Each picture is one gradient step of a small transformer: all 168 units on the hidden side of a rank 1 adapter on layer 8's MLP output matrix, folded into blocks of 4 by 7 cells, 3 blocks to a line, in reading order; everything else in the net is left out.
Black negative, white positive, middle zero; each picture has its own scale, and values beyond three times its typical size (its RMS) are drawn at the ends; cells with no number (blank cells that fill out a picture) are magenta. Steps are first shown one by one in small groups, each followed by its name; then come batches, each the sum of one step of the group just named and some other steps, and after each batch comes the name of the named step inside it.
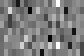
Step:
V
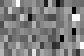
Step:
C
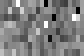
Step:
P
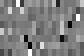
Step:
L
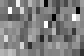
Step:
P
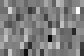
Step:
V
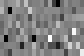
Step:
C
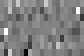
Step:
C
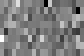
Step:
C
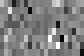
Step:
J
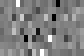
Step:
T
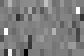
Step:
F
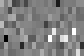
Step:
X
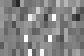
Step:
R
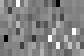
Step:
T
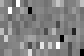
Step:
J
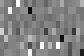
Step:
J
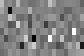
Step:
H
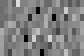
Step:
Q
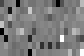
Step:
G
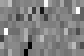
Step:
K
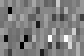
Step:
Q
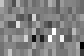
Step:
H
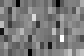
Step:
G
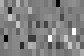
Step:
H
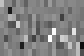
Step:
H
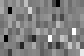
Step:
Q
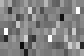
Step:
K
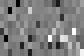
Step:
G
